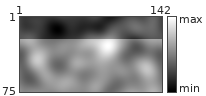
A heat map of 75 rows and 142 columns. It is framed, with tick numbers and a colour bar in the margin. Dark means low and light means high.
Ninth with the lowest average: top left. Ninth with the highest average: centre. Seam: horizontal, 30% of the way down, the bottom part higher.
